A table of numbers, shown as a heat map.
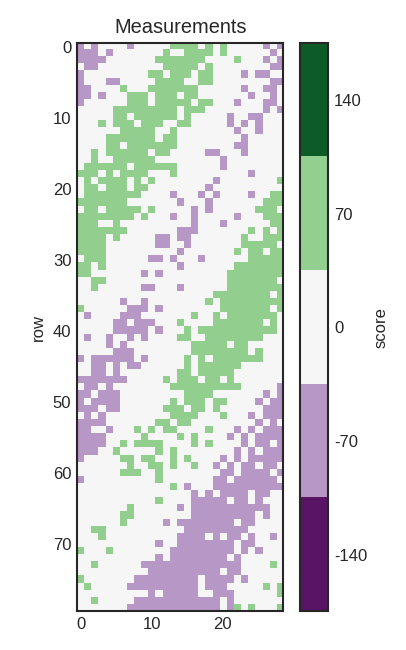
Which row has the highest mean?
17
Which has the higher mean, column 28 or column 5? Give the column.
5
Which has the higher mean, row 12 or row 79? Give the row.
12
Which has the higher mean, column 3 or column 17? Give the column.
3
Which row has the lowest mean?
75
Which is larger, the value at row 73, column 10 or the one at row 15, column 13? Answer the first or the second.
the second
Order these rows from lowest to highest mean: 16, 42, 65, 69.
65, 69, 42, 16
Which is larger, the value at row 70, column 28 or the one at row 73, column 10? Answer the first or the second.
the first
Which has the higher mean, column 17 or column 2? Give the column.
2
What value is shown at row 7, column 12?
70
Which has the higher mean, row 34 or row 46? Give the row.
34
